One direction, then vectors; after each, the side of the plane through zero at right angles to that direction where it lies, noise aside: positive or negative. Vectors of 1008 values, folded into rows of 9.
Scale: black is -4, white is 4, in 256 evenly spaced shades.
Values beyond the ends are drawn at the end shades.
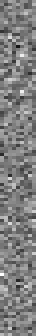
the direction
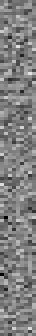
negative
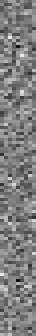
positive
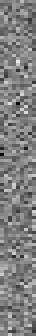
positive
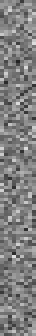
negative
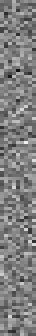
positive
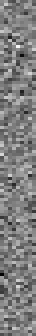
negative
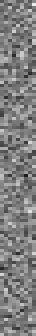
positive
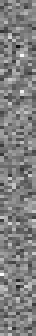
positive
